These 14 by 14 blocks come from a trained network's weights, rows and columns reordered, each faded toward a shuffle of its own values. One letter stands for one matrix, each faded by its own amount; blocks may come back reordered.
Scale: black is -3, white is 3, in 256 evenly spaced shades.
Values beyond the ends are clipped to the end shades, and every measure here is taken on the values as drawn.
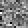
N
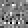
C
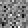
C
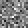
N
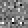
C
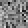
C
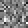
N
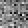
C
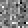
C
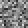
N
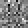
N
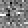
C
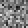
N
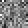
N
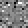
C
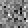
C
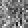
C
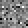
C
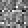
C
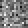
C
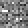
C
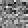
N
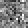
C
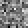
C
